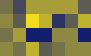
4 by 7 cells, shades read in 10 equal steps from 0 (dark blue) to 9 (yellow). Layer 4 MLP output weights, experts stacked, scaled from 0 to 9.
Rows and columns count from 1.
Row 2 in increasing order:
1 3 3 5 7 7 9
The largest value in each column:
5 6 9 7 6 6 7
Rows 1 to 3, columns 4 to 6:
6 6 6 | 7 1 3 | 0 5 5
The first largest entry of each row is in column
3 3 2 3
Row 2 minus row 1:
1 1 3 1 -5 -3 4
